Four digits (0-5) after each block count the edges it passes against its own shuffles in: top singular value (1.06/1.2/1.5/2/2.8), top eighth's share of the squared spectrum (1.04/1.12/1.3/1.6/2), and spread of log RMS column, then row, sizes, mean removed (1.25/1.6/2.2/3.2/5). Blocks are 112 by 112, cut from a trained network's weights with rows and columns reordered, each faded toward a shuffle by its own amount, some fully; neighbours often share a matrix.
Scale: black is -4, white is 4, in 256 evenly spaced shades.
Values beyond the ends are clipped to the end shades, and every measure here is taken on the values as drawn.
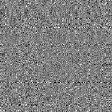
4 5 3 3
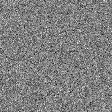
1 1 0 0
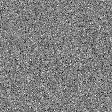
2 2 0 0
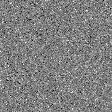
1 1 0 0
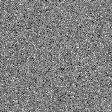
2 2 0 1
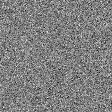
1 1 0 0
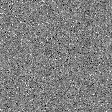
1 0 0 0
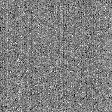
3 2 0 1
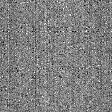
3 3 1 2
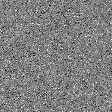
0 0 0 0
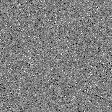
0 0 0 0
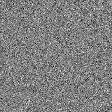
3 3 0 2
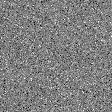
0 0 0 0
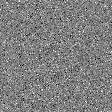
0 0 0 0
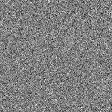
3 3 0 1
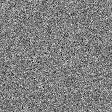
1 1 0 0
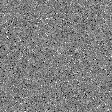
2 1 0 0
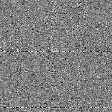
4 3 2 2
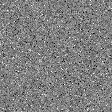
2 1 0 0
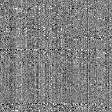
4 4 1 3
